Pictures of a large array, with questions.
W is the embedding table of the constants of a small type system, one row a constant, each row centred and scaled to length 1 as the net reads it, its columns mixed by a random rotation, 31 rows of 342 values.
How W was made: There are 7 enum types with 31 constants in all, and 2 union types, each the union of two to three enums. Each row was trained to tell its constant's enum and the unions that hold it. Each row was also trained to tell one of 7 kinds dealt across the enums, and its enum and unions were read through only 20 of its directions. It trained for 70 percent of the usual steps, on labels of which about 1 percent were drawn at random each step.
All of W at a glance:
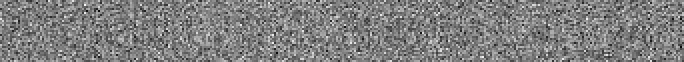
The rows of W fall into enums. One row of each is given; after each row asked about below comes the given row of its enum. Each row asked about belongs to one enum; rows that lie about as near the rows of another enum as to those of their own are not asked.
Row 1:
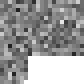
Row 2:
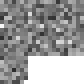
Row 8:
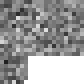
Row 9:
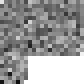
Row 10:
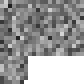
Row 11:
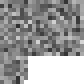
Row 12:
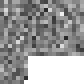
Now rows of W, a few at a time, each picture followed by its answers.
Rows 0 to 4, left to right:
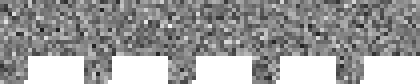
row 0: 11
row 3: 8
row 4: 12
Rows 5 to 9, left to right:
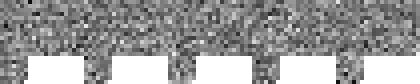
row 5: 10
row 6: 2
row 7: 1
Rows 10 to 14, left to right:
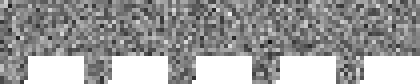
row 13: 8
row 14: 11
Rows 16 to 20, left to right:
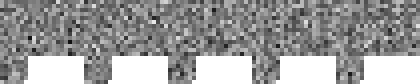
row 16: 10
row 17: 12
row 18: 8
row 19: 2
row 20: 12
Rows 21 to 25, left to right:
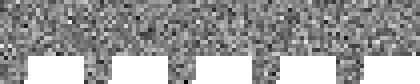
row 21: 12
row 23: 9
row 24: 10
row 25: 2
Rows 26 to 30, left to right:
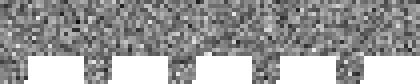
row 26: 11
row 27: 2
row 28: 1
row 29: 8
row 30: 10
